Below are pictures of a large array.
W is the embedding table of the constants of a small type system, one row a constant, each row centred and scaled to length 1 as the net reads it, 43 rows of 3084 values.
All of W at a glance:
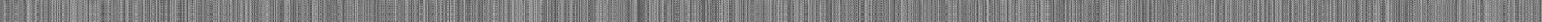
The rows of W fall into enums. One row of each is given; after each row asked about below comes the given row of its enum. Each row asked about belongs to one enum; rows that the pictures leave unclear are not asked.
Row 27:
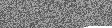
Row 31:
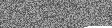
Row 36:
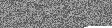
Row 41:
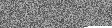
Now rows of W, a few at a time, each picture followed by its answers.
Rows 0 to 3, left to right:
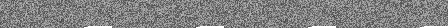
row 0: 41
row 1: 36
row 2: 41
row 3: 27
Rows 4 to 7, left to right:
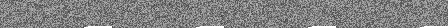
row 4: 36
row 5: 31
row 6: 41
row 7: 27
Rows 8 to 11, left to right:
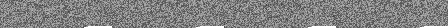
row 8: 36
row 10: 31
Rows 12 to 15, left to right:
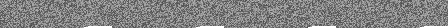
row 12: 27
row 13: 27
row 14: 36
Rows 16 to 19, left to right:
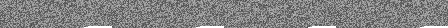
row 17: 27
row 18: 36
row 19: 27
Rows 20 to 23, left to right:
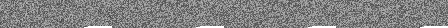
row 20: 41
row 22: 27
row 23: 36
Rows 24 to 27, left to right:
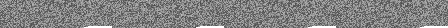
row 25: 36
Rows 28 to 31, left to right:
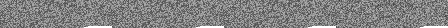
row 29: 27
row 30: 27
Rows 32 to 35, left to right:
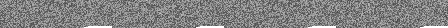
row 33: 36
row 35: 41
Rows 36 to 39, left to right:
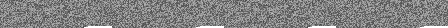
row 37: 27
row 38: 36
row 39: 27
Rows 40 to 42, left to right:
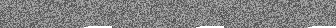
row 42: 27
